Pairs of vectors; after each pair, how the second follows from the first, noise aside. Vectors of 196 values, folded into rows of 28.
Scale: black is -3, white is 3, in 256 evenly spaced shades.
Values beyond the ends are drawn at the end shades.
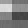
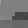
partly zeroed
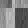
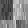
reversed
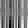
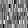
shuffled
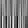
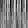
reversed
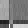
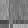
shrunk
